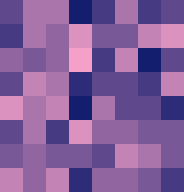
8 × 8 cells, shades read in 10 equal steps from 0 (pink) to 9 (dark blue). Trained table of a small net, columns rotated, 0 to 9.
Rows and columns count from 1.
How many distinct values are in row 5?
6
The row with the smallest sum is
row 2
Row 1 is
6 3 3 9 7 3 7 6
